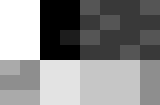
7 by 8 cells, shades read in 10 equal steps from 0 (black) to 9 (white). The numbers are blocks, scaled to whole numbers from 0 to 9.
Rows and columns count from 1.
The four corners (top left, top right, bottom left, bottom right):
9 3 6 5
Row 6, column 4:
8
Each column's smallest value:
5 5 0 0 2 2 2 2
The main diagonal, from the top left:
9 9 0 0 7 7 7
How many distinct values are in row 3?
5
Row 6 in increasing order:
5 5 5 7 7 7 8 8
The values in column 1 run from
5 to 9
